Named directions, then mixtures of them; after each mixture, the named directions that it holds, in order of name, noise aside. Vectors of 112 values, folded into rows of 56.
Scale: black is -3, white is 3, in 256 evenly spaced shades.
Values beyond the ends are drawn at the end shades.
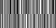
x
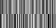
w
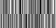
x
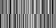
w, x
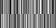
w, x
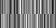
w, x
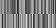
w, x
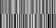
w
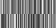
w, x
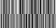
x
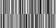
x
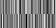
w, x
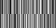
w, x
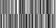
w, x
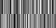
w, x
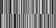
w, x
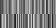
w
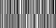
x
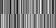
w, x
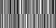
x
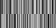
w, x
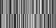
w, x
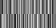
w, x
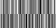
x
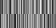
w, x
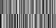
w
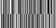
w, x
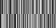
w, x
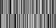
w, x
